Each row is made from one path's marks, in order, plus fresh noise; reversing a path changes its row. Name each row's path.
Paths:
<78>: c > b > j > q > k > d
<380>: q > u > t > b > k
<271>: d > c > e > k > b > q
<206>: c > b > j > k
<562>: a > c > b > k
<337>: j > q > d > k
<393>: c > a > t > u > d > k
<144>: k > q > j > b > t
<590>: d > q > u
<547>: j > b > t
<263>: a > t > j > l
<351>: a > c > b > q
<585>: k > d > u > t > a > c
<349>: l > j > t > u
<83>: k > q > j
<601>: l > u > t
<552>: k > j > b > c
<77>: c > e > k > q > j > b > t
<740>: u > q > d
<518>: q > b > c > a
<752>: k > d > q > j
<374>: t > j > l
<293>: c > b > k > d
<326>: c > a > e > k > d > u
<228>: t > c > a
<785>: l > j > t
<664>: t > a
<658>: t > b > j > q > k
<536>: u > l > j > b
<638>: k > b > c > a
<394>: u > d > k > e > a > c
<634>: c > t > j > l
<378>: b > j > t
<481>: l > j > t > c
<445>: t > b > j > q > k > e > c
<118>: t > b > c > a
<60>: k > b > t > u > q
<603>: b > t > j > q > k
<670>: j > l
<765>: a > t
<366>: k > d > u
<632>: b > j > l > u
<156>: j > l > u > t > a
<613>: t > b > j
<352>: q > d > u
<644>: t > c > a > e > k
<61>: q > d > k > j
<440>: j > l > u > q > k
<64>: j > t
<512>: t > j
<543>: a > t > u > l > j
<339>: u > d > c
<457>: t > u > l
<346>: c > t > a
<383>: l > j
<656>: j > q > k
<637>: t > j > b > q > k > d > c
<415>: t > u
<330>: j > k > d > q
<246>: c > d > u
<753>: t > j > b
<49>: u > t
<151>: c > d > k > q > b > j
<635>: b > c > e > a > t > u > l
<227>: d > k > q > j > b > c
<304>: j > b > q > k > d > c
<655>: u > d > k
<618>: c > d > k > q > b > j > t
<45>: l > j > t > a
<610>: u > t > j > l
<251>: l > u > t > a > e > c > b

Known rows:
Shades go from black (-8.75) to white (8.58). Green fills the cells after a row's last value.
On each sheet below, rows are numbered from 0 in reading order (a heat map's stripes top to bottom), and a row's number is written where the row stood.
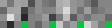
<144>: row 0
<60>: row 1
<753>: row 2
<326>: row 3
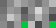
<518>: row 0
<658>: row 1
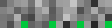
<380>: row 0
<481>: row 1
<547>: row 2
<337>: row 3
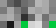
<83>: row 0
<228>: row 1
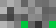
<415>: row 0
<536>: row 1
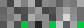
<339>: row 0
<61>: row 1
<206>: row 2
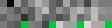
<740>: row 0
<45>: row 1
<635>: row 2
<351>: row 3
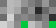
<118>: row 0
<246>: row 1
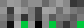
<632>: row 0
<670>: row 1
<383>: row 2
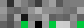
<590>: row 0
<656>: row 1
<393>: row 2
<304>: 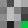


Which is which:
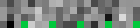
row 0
<440>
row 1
<562>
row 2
<785>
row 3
<752>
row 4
<638>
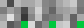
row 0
<618>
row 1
<613>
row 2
<664>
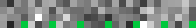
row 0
<330>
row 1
<77>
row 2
<293>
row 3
<349>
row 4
<49>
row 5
<644>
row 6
<378>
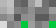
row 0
<512>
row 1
<543>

